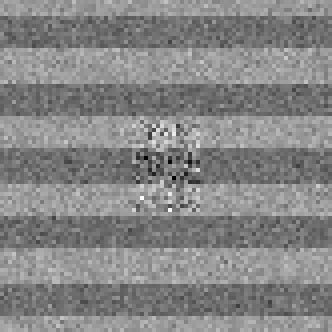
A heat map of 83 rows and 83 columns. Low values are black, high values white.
Histogram: bell-shaped. Odd patch: rougher, in the centre. Average level on the scale: 50%. Stripes: horizontal, repeating 5 times.
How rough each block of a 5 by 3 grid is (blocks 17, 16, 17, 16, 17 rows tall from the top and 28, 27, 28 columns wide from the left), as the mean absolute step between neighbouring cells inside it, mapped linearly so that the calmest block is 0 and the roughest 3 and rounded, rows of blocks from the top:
000 | 010 | 030 | 010 | 000
